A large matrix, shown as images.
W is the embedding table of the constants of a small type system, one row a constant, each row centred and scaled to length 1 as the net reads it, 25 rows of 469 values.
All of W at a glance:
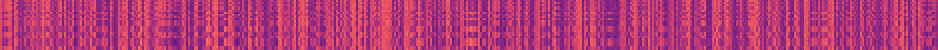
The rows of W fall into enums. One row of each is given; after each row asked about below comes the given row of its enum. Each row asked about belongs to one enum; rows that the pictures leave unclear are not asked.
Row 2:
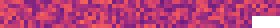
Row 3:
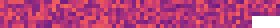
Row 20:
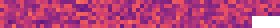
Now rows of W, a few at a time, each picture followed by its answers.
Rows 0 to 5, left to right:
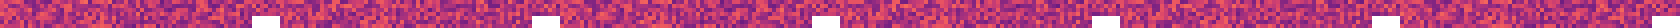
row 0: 2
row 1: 3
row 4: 3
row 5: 2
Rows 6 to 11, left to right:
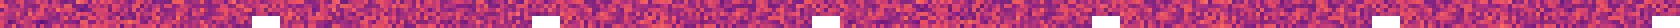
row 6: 20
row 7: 3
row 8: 2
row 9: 20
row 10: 2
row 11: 2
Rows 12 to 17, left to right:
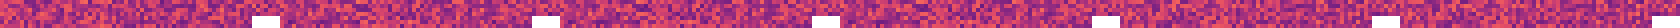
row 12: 2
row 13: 20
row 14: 20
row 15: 20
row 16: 3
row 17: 3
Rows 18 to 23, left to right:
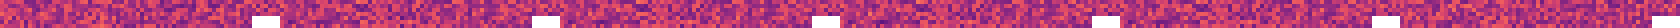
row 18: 2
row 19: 20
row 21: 20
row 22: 20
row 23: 3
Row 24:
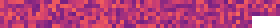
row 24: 3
